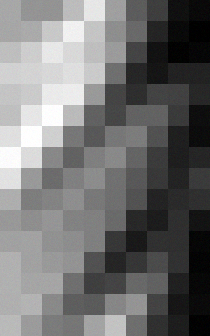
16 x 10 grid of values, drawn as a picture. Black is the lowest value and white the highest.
The ninth with the lowest average is the top right. Values rise toward the left. Streaks slant up to the right.
